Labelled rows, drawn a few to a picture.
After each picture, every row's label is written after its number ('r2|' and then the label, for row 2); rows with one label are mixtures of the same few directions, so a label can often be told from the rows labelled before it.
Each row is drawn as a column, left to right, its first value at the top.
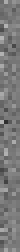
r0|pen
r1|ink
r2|pen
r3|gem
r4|ink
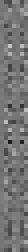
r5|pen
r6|ink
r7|gem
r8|ink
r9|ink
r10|gem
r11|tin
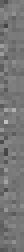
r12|gem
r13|ink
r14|tin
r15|tin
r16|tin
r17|tin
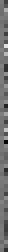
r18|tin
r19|gem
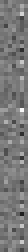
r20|tin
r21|ink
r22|gem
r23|pen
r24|tin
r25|tin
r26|ink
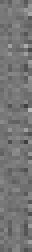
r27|ink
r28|pen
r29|gem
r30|ink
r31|ink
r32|gem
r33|gem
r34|tin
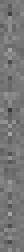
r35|ink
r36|pen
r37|tin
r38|pen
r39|ink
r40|tin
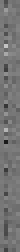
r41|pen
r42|gem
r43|pen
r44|gem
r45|tin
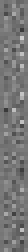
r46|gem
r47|tin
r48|tin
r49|tin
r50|gem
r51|pen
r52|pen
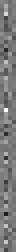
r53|gem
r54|tin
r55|pen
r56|pen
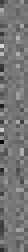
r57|gem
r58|ink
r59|ink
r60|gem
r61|pen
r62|ink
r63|ink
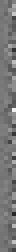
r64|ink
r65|tin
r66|gem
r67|tin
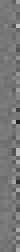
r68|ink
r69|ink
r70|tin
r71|ink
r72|ink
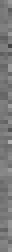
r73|pen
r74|pen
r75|gem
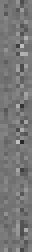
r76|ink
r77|tin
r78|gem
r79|pen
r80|gem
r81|gem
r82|pen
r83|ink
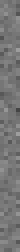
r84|pen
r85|tin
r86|gem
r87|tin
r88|tin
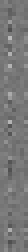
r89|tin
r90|gem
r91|pen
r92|tin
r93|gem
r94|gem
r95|pen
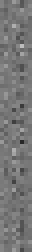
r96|gem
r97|pen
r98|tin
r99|ink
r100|pen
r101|gem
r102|gem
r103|tin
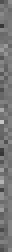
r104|ink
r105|gem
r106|gem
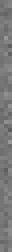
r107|tin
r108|pen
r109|gem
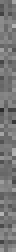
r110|tin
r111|pen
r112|tin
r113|ink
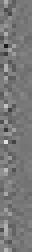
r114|pen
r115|gem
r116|tin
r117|gem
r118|tin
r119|pen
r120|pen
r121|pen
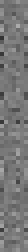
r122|pen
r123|pen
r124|tin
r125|tin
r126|ink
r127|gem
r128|pen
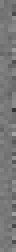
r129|gem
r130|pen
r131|pen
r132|tin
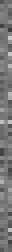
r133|ink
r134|ink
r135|pen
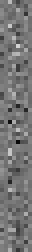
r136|pen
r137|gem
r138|ink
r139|pen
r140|gem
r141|gem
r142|tin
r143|tin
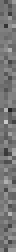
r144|tin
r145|ink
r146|tin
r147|ink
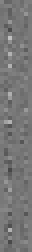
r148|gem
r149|ink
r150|pen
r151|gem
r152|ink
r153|gem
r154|tin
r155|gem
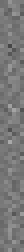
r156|gem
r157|tin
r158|gem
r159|tin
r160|tin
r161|tin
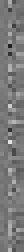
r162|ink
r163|gem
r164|gem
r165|ink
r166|pen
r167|pen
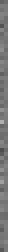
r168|ink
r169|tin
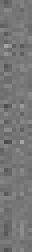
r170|ink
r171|gem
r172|gem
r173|gem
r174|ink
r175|gem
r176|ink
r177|pen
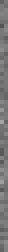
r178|ink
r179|pen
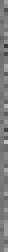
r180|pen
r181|gem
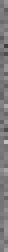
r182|pen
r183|gem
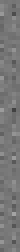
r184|tin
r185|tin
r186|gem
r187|tin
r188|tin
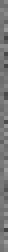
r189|gem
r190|pen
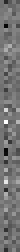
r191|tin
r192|ink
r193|gem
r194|tin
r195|ink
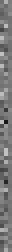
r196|pen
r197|ink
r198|tin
